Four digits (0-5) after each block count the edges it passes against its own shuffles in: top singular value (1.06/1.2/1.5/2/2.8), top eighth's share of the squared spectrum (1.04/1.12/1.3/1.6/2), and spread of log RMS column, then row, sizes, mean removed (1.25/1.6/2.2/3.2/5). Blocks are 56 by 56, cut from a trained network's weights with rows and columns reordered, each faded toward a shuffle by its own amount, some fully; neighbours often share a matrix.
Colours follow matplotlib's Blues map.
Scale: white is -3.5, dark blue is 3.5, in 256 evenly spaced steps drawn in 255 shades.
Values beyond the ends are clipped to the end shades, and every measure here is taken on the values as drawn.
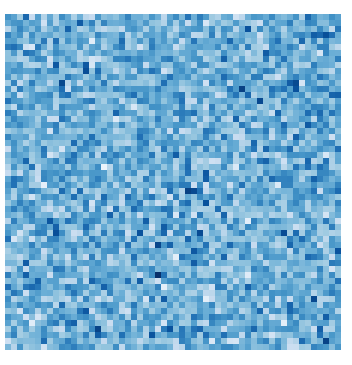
0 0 0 0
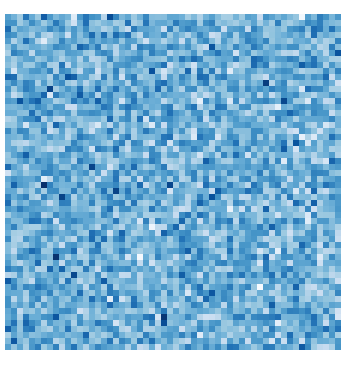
2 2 0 0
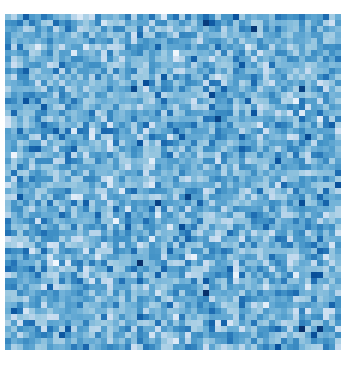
2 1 0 0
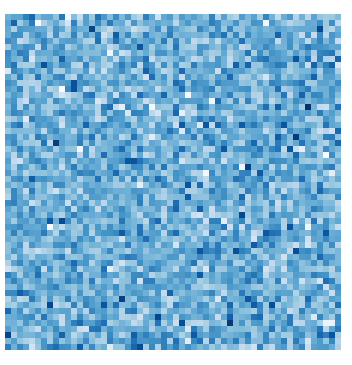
2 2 0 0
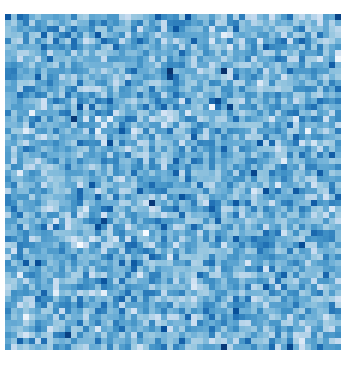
0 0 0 0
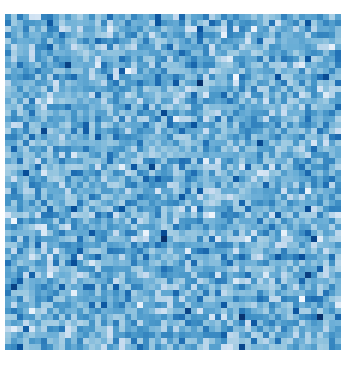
1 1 0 0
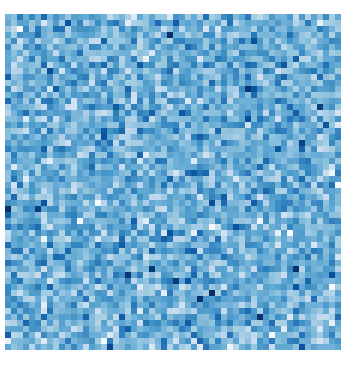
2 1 0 0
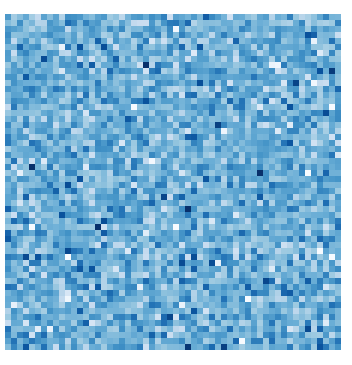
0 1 0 0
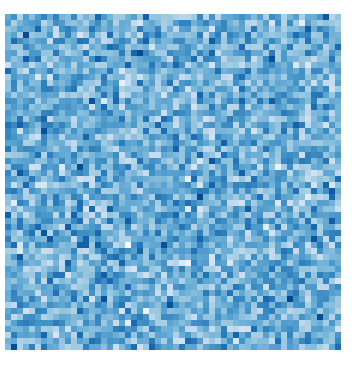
0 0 0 0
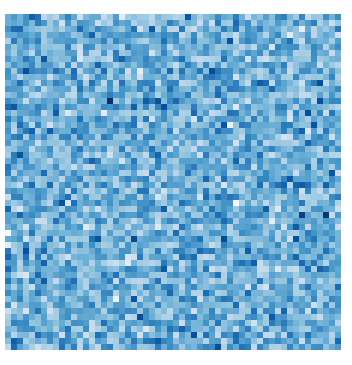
0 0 0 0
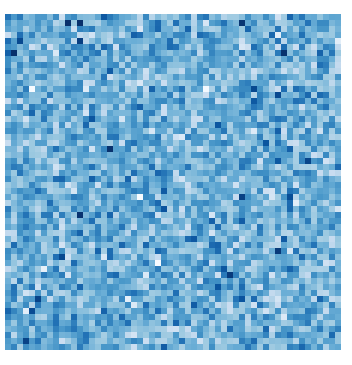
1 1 0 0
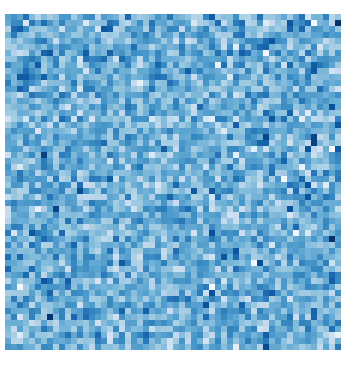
3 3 1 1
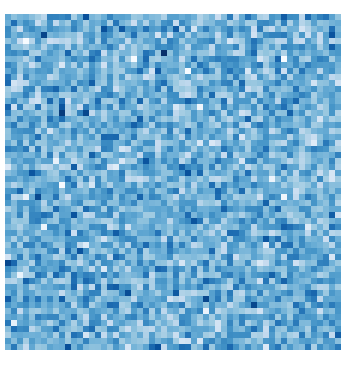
1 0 0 0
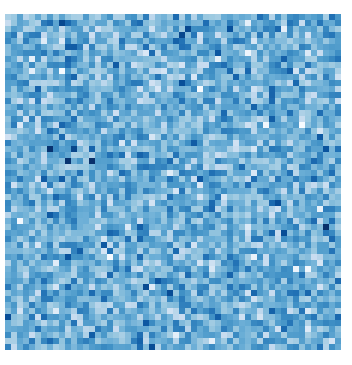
2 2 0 0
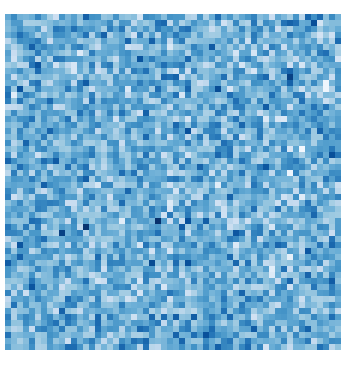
1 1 0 0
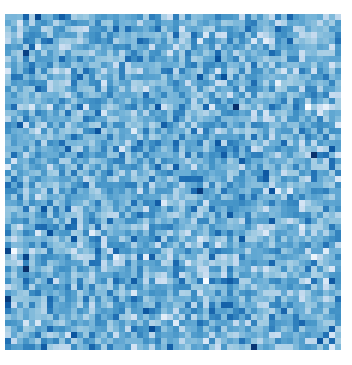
3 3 0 1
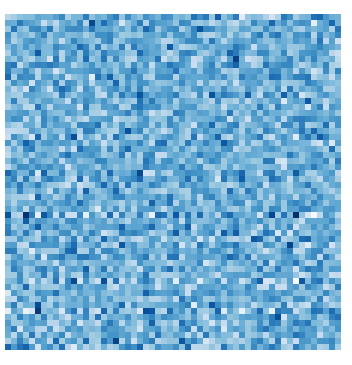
3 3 0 2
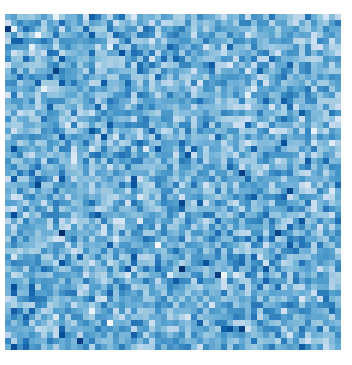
2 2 0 0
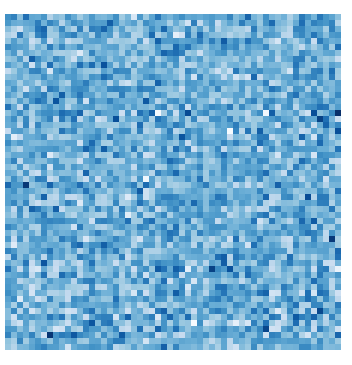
3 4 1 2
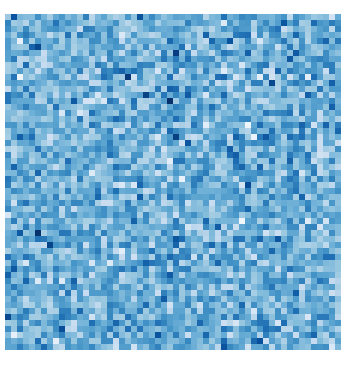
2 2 0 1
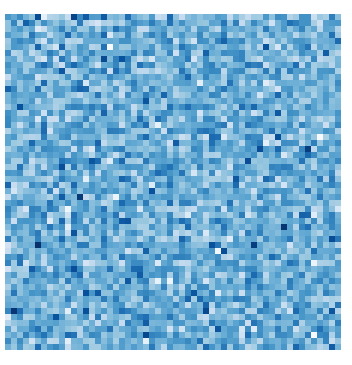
2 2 0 0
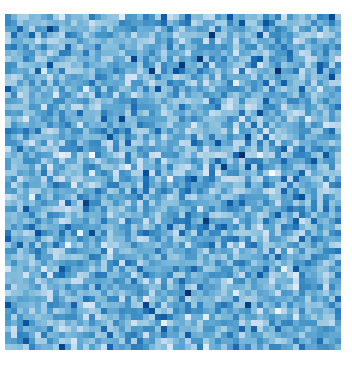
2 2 0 0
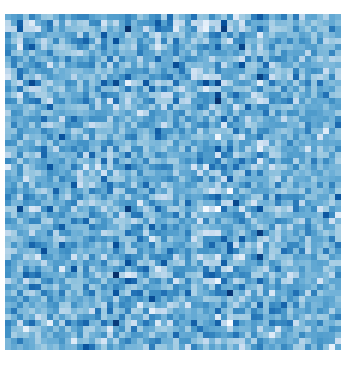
4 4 2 1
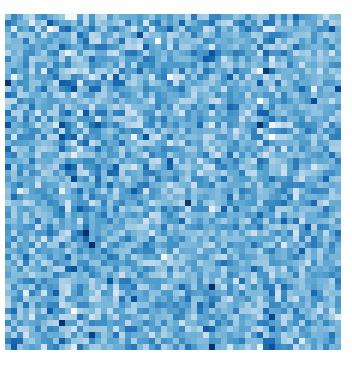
3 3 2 1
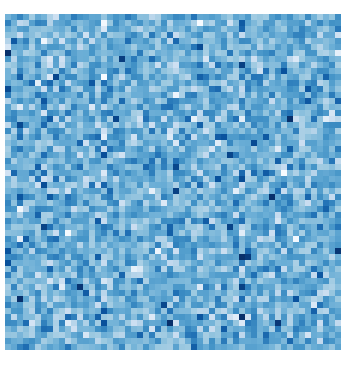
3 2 1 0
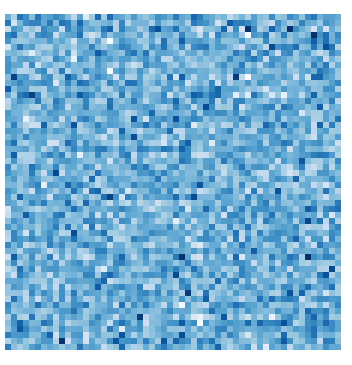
2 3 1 1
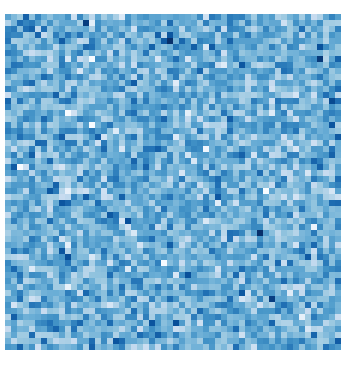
1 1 0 0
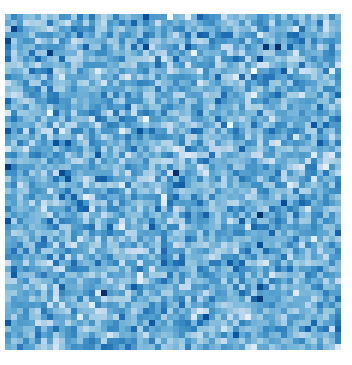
1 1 0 0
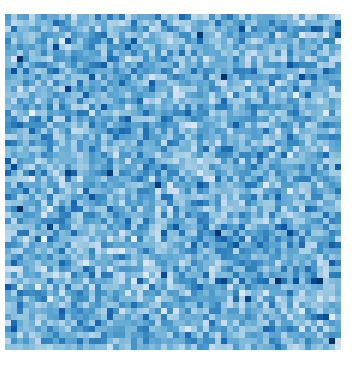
2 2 0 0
